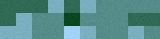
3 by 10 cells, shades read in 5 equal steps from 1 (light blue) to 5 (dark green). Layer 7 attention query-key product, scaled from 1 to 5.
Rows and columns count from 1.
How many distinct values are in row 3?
3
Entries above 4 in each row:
0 1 0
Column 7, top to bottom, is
3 3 3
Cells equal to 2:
7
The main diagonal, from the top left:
4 2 3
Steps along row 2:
down up same up down same same up same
